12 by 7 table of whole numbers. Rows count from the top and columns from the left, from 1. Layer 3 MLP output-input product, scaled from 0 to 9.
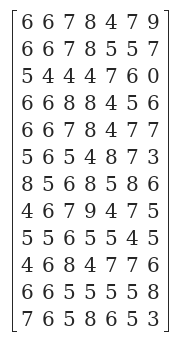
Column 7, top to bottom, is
9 7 0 6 7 3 6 5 5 6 8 3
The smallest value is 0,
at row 3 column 7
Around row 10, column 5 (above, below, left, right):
5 5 4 7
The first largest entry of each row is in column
7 4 5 3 4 5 1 4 3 3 7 4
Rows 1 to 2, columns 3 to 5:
7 8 4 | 7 8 5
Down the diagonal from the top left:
6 6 4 8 4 7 6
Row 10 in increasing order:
4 4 6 6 7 7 8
